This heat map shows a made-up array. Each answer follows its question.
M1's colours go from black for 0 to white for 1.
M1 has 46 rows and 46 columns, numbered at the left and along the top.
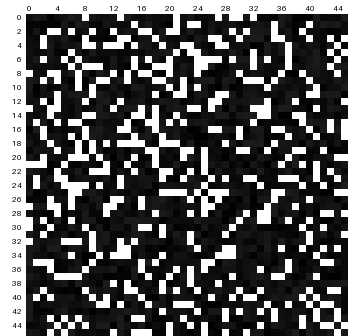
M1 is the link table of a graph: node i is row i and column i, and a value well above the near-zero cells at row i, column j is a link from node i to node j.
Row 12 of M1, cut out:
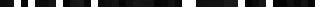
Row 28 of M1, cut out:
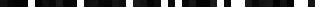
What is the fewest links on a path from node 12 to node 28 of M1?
2
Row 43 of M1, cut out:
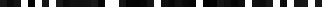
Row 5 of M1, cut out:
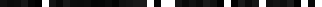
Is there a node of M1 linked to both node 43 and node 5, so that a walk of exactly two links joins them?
no
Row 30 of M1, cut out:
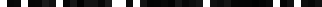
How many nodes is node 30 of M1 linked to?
9
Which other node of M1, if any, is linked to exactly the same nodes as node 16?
node 3
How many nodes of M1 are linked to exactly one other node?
0
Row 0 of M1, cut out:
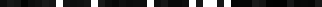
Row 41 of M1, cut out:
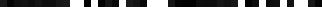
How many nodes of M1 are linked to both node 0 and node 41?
2
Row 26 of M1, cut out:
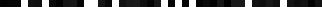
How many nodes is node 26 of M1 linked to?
10
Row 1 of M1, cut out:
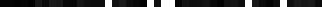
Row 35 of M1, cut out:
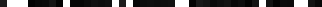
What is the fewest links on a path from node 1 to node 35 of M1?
1
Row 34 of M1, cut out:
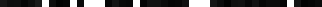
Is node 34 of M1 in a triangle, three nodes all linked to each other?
yes
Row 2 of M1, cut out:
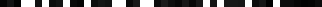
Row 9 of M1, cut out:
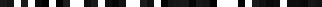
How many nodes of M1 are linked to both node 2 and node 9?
3
